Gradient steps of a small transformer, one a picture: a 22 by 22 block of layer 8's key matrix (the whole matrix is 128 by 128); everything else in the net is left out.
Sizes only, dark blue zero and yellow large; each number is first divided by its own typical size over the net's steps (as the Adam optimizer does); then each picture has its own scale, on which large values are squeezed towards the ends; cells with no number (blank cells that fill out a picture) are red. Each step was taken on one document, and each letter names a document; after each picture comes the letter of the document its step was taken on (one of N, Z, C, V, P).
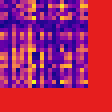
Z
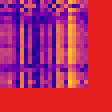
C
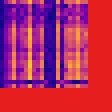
C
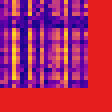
Z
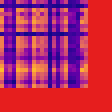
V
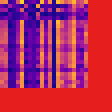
C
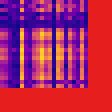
Z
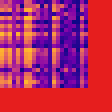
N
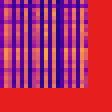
N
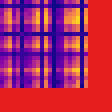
V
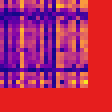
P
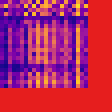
C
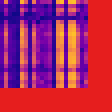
C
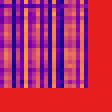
N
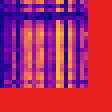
C
